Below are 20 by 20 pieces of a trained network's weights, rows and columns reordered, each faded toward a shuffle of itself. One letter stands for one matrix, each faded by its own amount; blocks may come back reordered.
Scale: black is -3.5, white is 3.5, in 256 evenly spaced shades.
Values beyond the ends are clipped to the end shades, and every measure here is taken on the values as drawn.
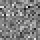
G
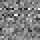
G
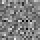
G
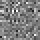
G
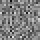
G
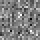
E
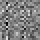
E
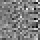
E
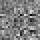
E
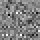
G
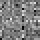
E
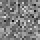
G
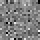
E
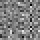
E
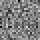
G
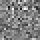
G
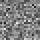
G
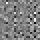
E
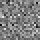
G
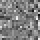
E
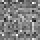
E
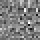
E
